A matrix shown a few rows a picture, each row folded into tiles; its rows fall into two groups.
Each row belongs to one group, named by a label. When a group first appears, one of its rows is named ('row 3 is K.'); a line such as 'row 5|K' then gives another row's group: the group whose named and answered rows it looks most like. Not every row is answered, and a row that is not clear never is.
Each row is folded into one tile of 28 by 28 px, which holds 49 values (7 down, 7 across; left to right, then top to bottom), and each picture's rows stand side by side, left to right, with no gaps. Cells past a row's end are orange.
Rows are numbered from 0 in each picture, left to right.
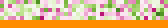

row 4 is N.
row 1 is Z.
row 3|Z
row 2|N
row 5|N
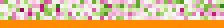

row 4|Z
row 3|N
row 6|N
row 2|N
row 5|N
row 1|N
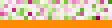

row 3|Z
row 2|N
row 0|N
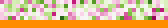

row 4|Z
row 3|Z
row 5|Z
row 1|N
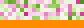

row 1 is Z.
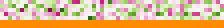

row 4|N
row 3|Z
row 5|N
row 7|N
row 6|N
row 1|Z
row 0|Z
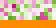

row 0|N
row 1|Z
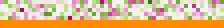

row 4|N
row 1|N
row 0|Z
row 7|N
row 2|Z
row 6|N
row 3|N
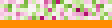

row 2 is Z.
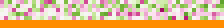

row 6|N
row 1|N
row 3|N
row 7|Z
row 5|Z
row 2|N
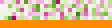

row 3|N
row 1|Z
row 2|N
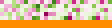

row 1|Z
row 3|Z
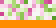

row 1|N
